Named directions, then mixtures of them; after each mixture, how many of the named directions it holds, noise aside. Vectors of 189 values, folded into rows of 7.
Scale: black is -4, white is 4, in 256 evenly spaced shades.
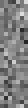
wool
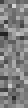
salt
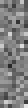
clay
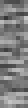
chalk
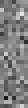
three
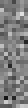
three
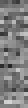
three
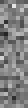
one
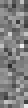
one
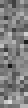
three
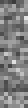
three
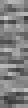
one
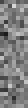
one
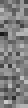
two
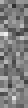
one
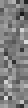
one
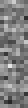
three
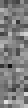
three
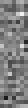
three
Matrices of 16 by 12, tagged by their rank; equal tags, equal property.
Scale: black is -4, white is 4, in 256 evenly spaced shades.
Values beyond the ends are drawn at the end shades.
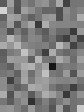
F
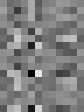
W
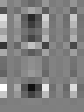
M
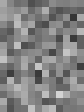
F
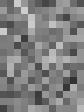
F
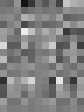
W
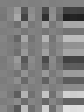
M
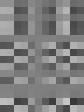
M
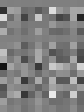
W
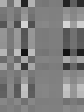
M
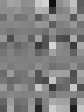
W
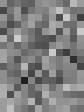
F
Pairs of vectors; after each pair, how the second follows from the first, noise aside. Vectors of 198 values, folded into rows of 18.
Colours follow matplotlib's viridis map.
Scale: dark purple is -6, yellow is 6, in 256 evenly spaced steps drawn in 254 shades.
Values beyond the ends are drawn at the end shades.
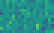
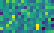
scaled up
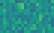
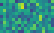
scaled up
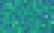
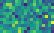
scaled up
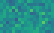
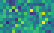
scaled up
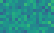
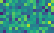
scaled up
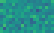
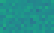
shrunk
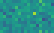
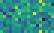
scaled up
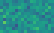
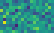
scaled up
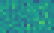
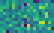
scaled up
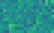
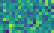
scaled up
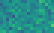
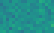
shrunk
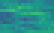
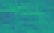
shrunk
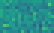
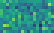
scaled up
